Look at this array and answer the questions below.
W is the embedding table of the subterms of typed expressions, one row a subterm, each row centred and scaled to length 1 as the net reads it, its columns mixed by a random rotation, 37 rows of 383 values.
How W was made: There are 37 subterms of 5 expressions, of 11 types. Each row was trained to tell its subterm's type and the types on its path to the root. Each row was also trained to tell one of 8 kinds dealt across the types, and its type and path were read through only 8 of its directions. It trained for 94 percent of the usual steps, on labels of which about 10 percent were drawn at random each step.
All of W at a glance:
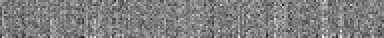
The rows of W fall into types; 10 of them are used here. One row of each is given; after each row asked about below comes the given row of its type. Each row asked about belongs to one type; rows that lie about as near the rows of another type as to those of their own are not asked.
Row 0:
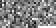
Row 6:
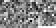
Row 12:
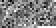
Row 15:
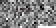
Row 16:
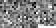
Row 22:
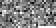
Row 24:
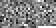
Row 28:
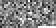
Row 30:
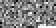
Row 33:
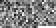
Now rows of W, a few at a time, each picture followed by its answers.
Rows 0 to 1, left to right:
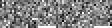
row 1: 22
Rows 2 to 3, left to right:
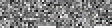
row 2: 24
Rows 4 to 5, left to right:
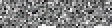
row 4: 30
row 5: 30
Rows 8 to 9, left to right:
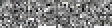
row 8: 6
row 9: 22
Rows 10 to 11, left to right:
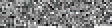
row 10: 12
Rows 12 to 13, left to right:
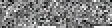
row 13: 24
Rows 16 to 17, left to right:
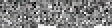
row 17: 30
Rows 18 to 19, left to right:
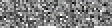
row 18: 24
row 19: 6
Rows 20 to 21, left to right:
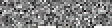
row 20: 22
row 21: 28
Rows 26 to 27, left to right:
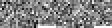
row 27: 0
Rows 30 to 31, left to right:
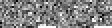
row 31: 6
